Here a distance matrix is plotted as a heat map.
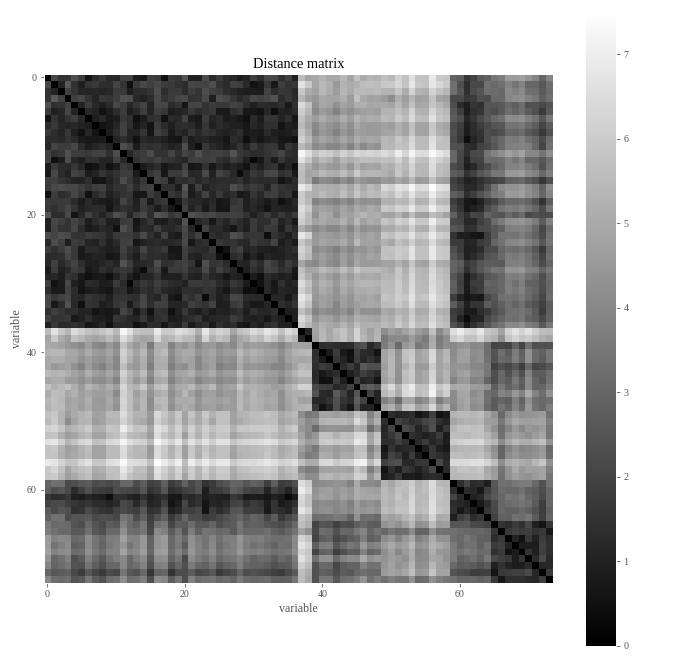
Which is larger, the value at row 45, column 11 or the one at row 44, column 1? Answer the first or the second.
the first
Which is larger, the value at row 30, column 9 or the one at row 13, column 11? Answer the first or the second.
the second
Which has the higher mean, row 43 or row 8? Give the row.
43
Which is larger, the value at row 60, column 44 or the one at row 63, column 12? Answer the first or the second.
the first
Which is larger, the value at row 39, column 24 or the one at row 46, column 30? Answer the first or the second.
the second
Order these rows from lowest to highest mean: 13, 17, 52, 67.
13, 17, 67, 52
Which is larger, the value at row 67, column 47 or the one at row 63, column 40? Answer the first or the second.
the second
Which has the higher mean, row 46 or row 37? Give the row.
37
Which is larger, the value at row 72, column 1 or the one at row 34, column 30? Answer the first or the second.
the first
